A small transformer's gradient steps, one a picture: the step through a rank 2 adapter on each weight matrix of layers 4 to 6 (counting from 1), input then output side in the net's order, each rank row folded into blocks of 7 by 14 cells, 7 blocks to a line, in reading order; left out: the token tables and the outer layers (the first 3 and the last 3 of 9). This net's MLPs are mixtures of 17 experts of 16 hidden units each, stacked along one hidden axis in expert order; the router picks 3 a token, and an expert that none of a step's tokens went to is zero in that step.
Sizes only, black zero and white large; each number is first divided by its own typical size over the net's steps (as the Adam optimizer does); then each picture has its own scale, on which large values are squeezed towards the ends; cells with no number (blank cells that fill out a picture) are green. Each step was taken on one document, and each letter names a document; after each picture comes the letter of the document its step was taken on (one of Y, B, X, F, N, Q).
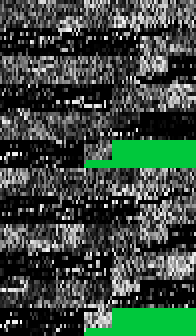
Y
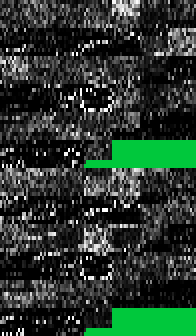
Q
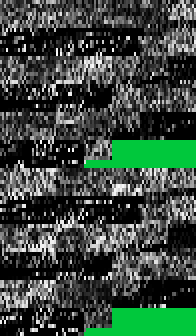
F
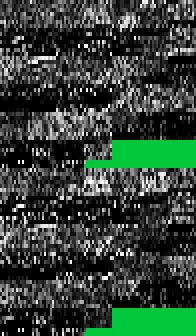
Q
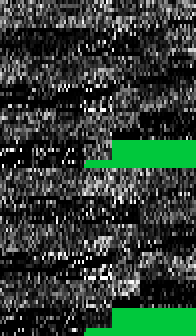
Q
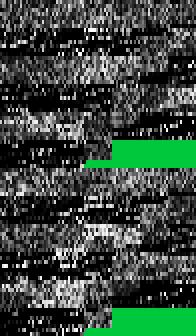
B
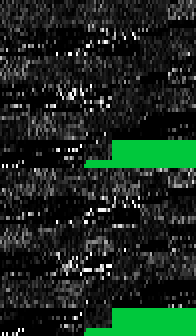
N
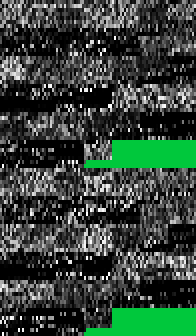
Q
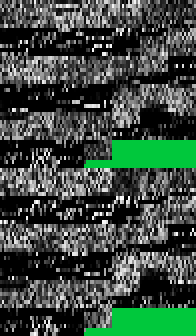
Y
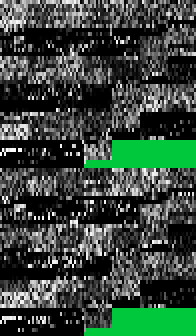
F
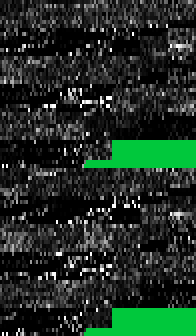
N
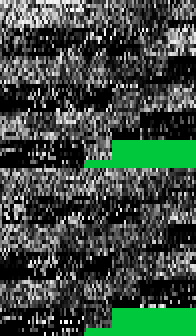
F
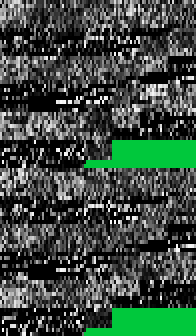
B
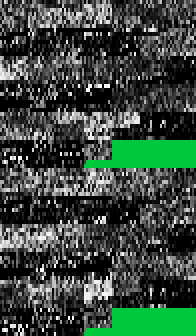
F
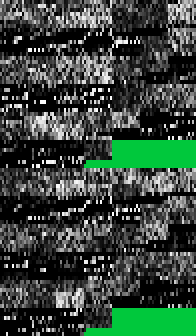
B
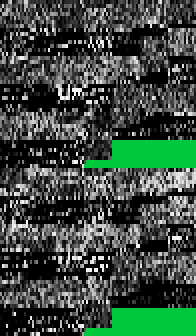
B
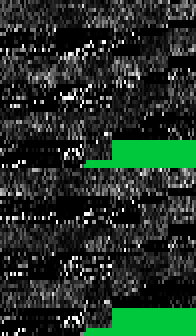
N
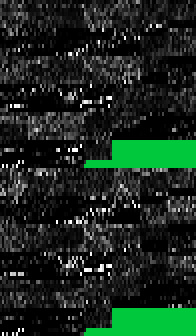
N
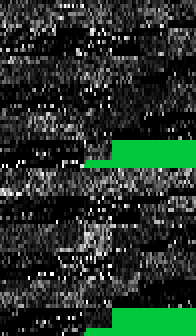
N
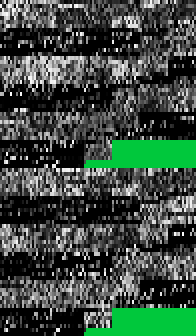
Y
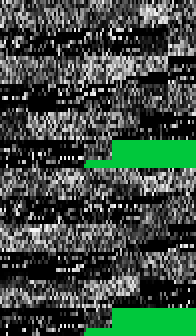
B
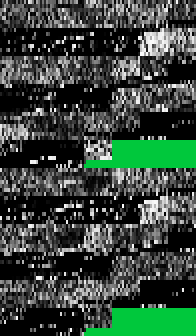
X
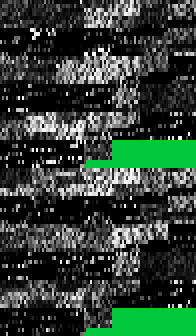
B
